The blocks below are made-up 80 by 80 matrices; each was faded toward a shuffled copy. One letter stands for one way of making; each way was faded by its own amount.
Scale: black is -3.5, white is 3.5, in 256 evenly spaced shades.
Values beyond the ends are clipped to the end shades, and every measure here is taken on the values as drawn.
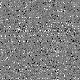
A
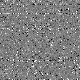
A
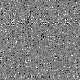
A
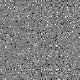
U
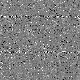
A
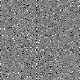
U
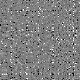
U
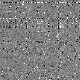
U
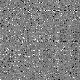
A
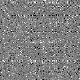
U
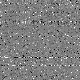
A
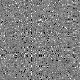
U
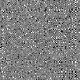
U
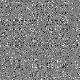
U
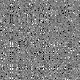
U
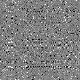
A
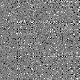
U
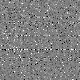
A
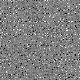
A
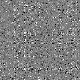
U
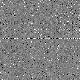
A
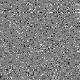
A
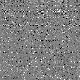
A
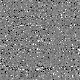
A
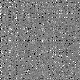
U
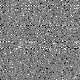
A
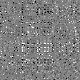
U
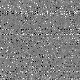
A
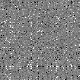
U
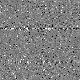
A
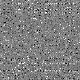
A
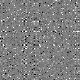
U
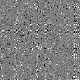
U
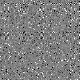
U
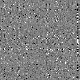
U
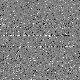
A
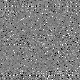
A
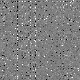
U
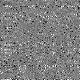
A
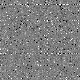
A
